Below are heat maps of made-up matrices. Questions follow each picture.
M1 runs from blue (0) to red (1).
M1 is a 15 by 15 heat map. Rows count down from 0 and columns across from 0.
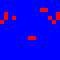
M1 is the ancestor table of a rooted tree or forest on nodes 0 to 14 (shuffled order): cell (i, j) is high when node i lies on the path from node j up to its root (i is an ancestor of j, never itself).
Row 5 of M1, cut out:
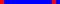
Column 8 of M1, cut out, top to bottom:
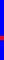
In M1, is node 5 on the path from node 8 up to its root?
no
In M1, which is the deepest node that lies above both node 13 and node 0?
5
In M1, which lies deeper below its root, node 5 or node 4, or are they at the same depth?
the same depth
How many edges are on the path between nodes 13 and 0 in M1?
2
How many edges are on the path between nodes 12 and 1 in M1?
3
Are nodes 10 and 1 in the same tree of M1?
no
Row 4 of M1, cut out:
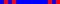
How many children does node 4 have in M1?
2
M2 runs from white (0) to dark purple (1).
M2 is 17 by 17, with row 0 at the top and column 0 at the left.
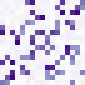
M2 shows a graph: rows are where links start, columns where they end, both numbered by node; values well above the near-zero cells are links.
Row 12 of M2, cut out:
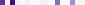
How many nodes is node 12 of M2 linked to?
4
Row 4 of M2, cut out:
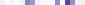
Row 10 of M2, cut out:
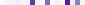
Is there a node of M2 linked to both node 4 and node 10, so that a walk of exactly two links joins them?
yes
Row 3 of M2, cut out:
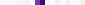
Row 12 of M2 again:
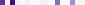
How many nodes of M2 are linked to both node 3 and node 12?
0
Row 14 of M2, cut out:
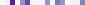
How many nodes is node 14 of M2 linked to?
7
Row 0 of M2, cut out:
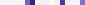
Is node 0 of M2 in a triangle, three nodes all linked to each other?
no
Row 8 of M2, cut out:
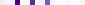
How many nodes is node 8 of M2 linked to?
3
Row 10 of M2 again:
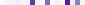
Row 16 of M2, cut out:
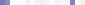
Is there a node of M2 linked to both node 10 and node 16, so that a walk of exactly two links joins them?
no
